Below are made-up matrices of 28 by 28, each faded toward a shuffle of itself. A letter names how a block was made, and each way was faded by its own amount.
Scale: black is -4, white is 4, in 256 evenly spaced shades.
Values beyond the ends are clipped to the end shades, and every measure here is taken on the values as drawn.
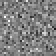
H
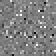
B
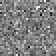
H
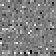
B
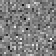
H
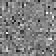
H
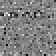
B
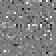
B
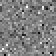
H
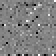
B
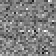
H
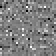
B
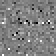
B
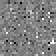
B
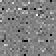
B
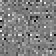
B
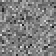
H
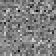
H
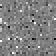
B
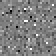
B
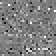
B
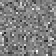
H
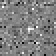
B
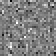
H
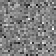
H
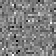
H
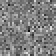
H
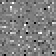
B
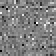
B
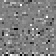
B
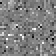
B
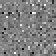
B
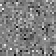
H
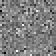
H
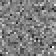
H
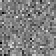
H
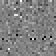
B
